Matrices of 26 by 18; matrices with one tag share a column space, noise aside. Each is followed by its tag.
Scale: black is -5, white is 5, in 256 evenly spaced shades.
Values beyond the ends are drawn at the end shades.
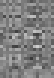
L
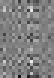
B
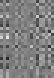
L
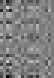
B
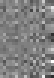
B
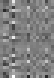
B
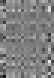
B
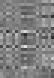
L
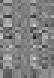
L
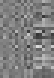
L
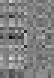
L
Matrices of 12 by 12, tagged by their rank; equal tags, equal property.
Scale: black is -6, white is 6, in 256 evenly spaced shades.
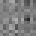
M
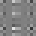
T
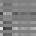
T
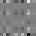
T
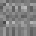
M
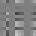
T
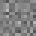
M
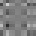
T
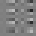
T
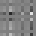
T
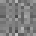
M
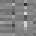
M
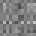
M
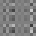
T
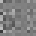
M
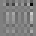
T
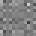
M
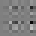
T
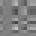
T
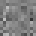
M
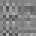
M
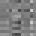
M
